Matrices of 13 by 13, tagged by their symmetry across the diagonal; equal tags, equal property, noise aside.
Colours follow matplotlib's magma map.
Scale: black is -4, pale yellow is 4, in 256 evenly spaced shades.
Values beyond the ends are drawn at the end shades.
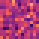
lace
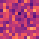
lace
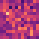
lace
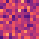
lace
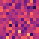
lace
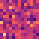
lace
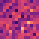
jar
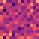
lace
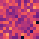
jar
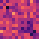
jar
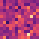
lace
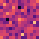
jar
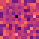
jar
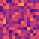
jar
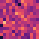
lace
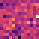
lace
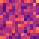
lace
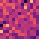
jar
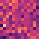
lace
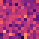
lace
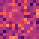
jar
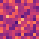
jar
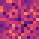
jar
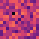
jar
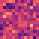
lace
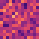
jar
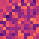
jar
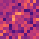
jar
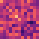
jar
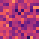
lace
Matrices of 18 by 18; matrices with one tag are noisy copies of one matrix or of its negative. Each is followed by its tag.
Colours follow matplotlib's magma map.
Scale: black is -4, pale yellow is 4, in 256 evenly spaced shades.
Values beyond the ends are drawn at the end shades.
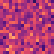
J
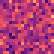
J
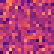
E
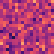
J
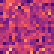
E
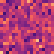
E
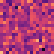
E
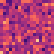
E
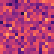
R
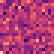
E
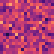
R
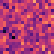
J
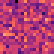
R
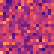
E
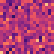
E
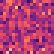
E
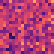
J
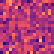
E
